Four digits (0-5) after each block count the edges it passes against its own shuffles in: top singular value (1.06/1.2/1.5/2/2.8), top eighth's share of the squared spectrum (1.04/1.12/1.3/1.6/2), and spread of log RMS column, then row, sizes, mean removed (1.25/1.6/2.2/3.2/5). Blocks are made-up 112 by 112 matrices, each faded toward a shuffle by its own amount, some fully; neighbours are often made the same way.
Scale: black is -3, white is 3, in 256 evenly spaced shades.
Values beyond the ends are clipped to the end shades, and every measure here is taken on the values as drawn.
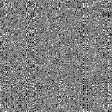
4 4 3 2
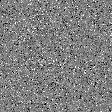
2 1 0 0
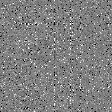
2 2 2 2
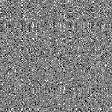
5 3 2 2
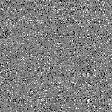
4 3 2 2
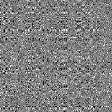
5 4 3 3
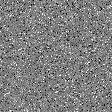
2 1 0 0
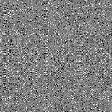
4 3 2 2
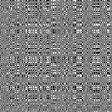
5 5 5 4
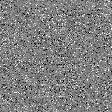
3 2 1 1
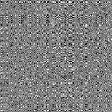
5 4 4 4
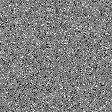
3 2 0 0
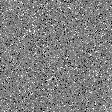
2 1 0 0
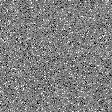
3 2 0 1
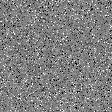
2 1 0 0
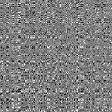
5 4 3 3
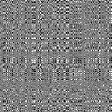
5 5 4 4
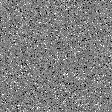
2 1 0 0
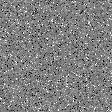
0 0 0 0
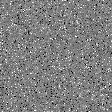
0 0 0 0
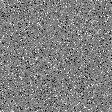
0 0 0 0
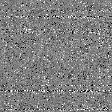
2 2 2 3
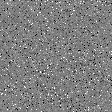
0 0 0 0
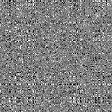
5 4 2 3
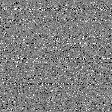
1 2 0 3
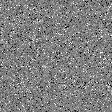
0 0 0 1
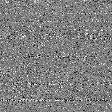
2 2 0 3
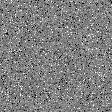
0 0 0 0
